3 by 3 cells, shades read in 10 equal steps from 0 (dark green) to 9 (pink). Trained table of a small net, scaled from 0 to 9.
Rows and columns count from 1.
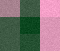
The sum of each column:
10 3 25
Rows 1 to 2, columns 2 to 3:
2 9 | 0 8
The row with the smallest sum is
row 2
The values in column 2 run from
0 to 2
